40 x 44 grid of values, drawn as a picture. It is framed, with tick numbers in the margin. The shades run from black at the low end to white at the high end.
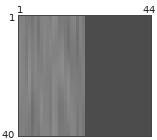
It is made of 1 by 2 panels. Panel 1,1: middling, streaked downward, faint in contrast. Panel 1,2: low, flat.
